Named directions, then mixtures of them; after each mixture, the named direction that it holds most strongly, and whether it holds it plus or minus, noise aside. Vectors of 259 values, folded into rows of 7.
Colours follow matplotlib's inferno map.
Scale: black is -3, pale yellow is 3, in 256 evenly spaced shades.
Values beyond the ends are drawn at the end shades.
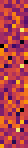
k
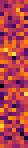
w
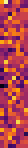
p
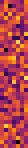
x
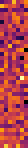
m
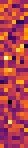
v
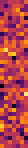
w, plus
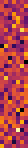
k, plus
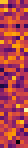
p, plus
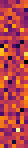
k, plus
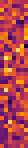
v, plus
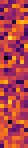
v, minus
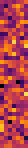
w, plus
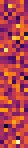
x, minus
